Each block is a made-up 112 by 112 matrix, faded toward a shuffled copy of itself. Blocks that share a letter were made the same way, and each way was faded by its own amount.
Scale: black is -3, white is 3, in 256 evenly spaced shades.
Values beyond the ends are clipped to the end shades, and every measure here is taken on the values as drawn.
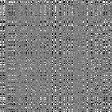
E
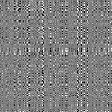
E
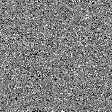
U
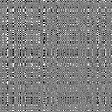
E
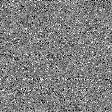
U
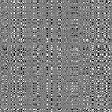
E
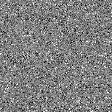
U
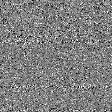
U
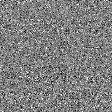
U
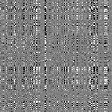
E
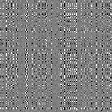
E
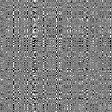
E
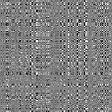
E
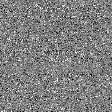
U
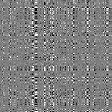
E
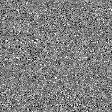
U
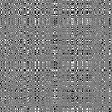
E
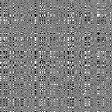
E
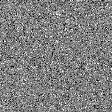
U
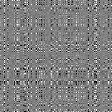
E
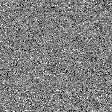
U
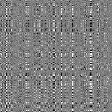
E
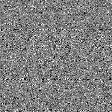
U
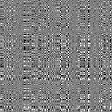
E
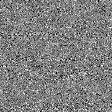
U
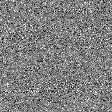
U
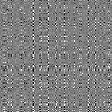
E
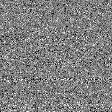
U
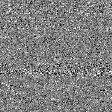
U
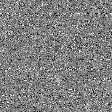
U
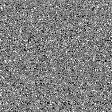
U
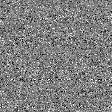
U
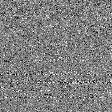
U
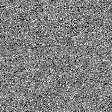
U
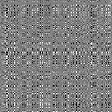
E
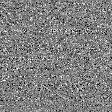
U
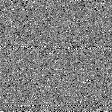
U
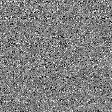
U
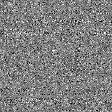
U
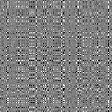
E
